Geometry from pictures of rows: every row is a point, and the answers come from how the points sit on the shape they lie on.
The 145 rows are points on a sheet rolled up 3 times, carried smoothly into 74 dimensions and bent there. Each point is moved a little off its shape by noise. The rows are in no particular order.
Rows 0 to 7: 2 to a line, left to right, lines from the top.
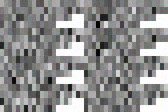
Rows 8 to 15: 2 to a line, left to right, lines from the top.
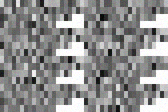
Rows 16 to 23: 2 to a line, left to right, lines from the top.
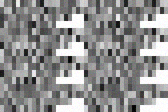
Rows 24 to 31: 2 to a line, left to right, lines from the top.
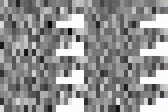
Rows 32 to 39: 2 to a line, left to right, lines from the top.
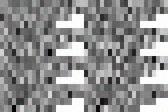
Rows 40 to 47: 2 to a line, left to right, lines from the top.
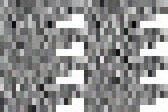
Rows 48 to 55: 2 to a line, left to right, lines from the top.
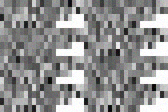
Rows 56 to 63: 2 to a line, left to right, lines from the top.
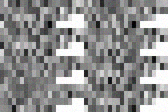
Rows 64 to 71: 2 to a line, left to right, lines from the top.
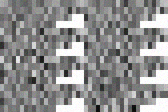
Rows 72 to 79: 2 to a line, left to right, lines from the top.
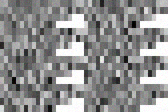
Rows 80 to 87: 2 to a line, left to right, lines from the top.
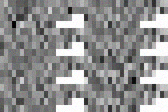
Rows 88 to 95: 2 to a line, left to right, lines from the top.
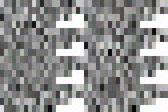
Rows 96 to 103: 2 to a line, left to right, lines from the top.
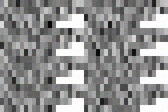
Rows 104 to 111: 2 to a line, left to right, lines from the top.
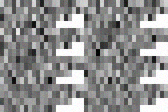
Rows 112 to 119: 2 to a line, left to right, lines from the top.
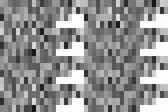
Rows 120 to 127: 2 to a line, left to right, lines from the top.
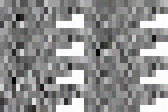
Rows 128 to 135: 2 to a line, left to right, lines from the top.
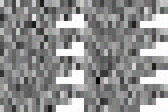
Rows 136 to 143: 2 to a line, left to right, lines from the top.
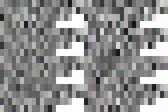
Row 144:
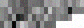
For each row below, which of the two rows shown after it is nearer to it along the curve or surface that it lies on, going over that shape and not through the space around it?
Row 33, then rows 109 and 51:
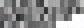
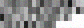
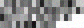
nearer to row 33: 109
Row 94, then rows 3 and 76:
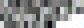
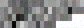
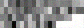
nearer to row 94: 76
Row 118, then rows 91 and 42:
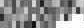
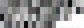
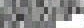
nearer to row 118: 91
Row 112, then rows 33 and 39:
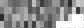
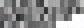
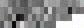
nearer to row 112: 33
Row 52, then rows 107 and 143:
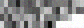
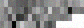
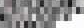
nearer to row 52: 107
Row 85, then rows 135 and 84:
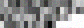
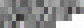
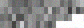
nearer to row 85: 135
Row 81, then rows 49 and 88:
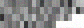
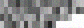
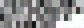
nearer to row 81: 49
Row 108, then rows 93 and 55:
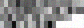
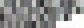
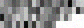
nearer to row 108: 55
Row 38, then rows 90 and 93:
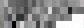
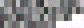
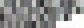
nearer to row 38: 90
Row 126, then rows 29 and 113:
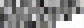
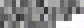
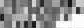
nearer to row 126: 113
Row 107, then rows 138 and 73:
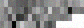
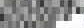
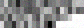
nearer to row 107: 73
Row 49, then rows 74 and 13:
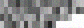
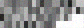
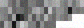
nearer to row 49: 74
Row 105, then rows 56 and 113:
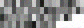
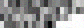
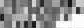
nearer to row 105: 113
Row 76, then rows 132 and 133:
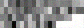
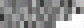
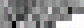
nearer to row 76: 133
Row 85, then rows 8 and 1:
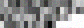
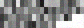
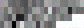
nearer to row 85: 1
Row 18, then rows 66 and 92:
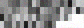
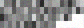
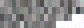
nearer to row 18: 66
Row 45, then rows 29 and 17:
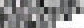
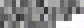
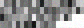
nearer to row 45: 17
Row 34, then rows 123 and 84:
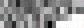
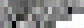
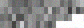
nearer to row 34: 123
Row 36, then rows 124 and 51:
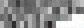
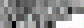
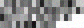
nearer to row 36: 124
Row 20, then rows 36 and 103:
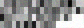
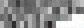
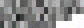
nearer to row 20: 103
